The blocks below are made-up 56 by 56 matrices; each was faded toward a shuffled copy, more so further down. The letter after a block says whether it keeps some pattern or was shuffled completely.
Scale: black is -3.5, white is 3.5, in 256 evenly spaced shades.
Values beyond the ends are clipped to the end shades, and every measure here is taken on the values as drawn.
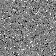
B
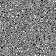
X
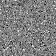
B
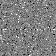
X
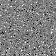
X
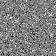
X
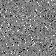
X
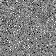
B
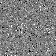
X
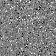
X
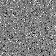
B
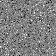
B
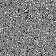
X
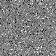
X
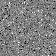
B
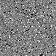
B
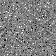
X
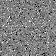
B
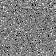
X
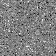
B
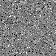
X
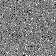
B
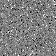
B
